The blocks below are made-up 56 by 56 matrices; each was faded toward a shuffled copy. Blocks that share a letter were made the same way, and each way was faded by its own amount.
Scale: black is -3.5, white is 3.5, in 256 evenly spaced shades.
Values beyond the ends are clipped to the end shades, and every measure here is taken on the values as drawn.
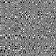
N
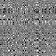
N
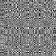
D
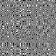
N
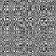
D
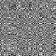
D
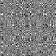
N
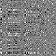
N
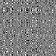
N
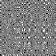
N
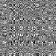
D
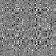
N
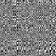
D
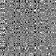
N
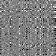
N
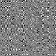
N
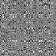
N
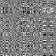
D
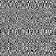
D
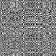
D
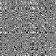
N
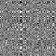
D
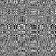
D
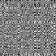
D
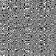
N
